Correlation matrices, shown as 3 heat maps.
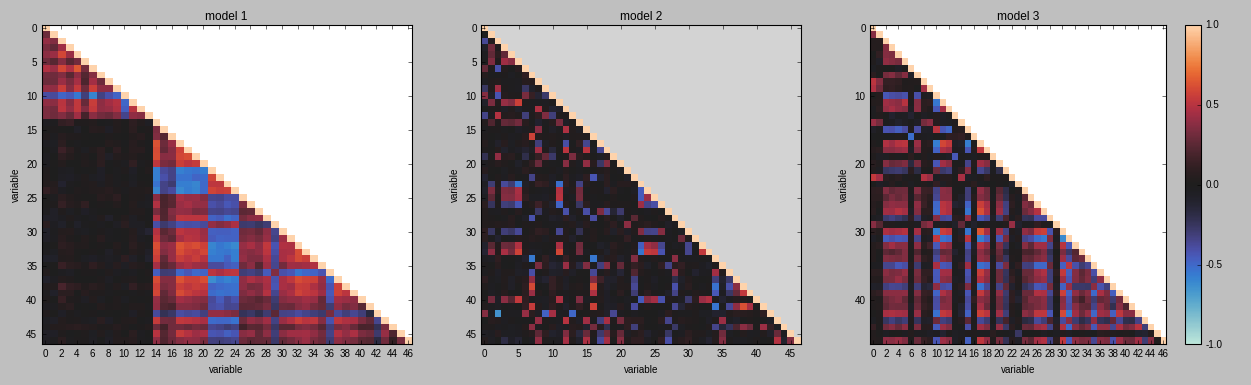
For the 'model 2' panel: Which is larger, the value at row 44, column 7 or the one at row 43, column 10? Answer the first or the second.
the first
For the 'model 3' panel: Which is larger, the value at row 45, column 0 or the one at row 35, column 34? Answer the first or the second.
the first
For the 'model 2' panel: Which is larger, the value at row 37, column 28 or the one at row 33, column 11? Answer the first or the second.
the second
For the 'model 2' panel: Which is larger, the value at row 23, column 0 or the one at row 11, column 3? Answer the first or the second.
the second
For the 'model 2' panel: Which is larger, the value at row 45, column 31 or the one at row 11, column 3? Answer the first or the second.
the second
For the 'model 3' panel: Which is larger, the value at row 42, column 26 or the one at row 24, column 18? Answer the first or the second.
the first
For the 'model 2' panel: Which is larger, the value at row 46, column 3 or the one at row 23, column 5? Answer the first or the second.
the first
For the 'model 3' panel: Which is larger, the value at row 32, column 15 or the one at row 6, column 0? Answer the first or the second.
the second
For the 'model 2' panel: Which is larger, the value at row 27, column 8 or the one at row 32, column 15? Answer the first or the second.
the second
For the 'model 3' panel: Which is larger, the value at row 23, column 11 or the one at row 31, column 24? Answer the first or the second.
the first
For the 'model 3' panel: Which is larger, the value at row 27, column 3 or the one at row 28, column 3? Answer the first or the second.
the first
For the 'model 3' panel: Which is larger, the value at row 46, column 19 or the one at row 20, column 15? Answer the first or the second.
the first
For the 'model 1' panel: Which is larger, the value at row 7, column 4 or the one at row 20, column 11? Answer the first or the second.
the first
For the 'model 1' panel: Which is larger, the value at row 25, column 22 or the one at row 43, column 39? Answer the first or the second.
the second
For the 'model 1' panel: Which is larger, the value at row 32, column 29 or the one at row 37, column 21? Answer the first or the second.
the first
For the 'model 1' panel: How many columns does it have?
47
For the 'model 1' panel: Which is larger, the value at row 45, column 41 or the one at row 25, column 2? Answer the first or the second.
the first
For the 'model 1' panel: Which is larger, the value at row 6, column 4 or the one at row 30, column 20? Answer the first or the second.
the first
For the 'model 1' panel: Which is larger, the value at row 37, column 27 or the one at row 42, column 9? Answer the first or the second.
the first
